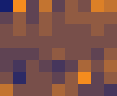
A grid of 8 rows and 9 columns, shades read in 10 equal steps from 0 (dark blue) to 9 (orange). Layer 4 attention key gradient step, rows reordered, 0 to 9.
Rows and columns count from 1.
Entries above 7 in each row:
2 0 0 0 0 0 1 0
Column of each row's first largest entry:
2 2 2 1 5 7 7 1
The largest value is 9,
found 2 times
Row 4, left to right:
4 4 4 4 4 4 4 4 4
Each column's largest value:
7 9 4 7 6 5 9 8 7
